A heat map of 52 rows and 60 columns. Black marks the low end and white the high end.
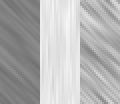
It is made of 1 by 3 panels. Panel 1,1: middling, slanting down to the right, faint in contrast. Panel 1,2: very high, streaked downward, faint in contrast. Panel 1,3: high, slanting down to the right.
